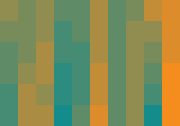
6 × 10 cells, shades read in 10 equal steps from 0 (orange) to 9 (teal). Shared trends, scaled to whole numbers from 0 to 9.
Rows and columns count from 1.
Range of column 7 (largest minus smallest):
0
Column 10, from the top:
1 1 1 0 0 0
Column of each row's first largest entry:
4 4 4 4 4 4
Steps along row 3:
down down up same down up down up down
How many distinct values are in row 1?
6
